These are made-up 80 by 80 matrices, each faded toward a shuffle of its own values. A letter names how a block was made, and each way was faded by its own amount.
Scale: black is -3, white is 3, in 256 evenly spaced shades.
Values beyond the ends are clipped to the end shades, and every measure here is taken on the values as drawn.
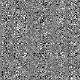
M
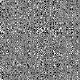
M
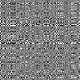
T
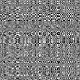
T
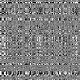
T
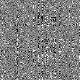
M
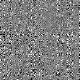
M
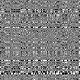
T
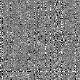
M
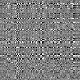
T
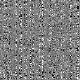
M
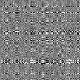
T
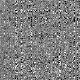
M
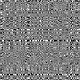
T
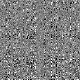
M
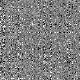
M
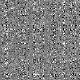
M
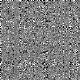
M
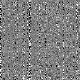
M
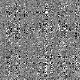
M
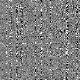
M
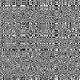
T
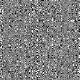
M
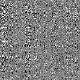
M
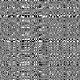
T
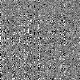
M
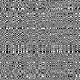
T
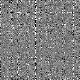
M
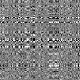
T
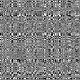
T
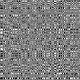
T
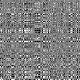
T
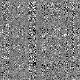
M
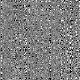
M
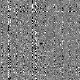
M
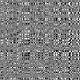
T
